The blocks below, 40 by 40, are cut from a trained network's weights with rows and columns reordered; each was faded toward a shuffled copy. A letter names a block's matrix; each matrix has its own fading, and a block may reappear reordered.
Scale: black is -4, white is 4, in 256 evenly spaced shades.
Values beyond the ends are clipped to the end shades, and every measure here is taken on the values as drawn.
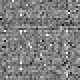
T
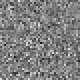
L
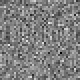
L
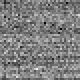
T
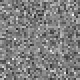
L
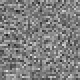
L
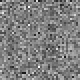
L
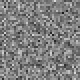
L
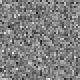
L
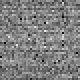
T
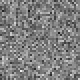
L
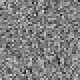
L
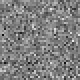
L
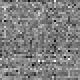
T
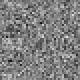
L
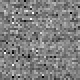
T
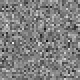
L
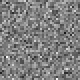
L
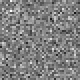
L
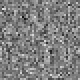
L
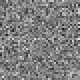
L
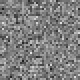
L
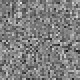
L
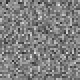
L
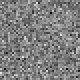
L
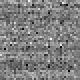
T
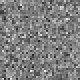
L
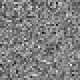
L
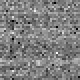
T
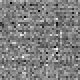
T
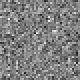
L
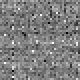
T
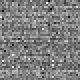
T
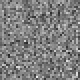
L
